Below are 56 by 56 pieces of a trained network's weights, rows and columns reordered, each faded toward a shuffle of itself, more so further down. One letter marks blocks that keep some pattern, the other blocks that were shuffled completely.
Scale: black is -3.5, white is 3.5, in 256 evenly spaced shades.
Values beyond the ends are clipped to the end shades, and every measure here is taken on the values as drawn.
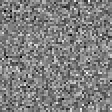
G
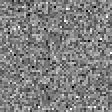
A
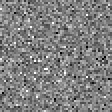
A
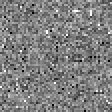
G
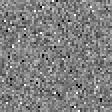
A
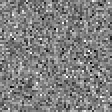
A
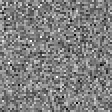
A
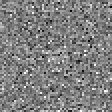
G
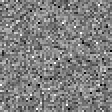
A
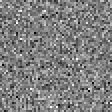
G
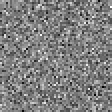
A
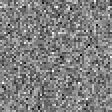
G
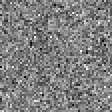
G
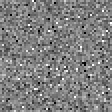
A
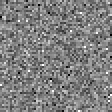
A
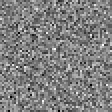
A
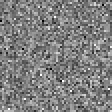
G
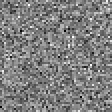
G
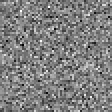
A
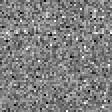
G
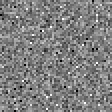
A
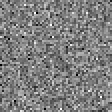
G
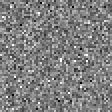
A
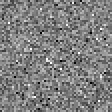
A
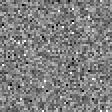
A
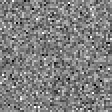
A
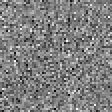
A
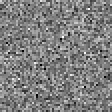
A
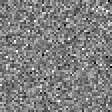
A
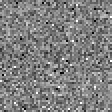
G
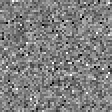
A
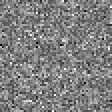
G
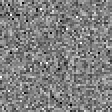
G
